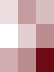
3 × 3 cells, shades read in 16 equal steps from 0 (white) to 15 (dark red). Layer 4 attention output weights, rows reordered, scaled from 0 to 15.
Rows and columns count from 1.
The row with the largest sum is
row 3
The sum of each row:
12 10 27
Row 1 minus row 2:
2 3 -3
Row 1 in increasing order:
2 4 6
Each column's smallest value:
0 3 4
